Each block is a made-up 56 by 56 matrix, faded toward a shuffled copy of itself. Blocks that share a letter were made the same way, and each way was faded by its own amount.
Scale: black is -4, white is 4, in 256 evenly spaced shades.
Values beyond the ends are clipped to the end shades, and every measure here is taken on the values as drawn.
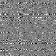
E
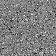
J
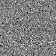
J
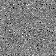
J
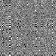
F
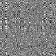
F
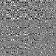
E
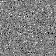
J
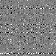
E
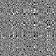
F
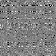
E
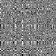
F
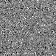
J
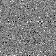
J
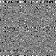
E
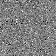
J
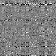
E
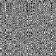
F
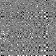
E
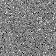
J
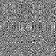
F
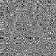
F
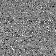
J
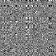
F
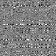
E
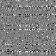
E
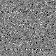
J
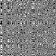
F
